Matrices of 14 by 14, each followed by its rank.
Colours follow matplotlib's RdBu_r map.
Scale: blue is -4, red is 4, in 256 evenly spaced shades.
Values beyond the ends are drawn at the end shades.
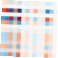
one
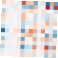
two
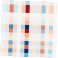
one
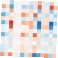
two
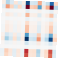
one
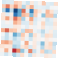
two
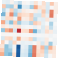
two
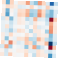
two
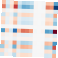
one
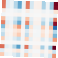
one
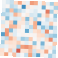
full rank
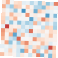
full rank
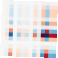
one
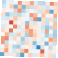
full rank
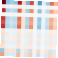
one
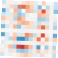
two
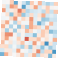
full rank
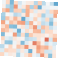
full rank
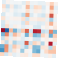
two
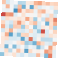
full rank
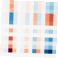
one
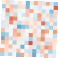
full rank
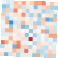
full rank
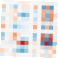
two
